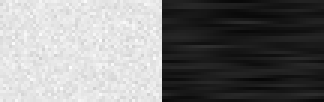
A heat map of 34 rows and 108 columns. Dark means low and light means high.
The table splits into one row of 2 panels. Panel 1,1: very high, fine-grained, faint in contrast. Panel 1,2: very low, streaked across, faint in contrast.
